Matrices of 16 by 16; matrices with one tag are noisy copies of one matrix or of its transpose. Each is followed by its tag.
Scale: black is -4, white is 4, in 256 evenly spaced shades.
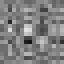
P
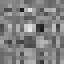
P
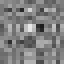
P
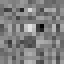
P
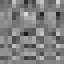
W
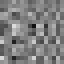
W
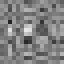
P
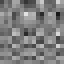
W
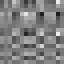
W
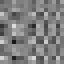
W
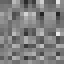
W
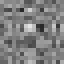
P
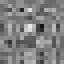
P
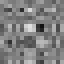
P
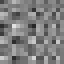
W
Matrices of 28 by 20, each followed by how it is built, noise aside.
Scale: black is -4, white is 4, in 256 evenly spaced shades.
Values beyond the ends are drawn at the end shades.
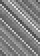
Toeplitz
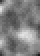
smooth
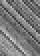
Toeplitz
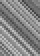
Toeplitz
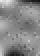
smooth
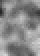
smooth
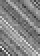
Toeplitz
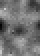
smooth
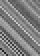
Toeplitz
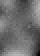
smooth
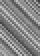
Toeplitz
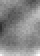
smooth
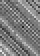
Toeplitz
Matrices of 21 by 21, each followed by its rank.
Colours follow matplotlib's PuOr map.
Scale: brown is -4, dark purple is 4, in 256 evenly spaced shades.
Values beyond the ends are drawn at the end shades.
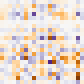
three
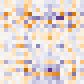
three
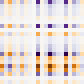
one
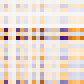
one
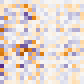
three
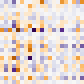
three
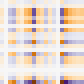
one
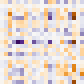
three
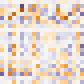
three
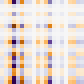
one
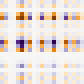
one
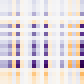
one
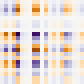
one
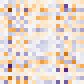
three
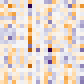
three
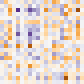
three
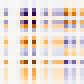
one
